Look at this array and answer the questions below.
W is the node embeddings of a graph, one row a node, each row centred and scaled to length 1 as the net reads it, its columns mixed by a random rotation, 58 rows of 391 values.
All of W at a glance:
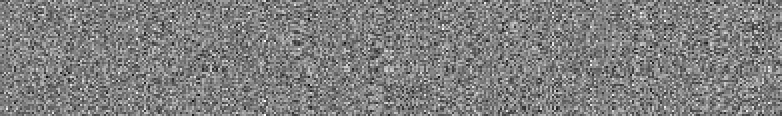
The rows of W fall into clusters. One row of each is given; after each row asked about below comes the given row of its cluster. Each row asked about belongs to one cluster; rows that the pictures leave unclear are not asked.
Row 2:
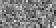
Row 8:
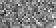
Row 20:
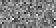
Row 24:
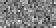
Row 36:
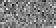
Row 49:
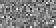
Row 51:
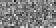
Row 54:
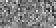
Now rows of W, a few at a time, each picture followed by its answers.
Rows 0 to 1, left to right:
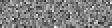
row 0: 20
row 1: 24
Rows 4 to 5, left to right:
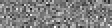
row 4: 49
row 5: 54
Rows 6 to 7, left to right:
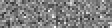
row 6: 8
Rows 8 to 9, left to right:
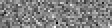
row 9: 2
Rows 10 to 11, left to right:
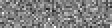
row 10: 54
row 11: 20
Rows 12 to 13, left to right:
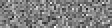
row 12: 24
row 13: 49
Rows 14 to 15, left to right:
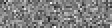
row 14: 24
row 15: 20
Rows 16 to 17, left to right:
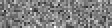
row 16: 8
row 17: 24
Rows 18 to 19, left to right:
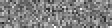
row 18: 54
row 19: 24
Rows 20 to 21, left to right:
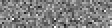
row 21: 8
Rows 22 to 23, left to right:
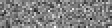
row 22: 8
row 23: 49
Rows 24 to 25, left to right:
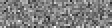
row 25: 51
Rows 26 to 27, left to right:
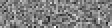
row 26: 24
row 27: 2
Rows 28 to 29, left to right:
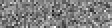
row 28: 51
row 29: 8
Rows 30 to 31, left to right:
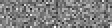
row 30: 49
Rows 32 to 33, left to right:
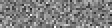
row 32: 49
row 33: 51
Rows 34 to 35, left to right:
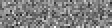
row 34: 51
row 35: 51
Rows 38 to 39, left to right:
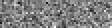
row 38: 2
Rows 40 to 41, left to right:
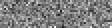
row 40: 36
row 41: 8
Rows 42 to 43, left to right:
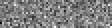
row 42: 2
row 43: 54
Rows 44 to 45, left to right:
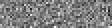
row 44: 49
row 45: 54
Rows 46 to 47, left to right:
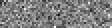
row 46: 36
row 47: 8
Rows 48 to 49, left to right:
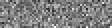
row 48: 54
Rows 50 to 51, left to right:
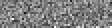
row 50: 20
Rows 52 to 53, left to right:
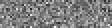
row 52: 49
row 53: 54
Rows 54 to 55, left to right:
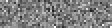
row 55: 8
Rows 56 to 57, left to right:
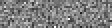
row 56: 36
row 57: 20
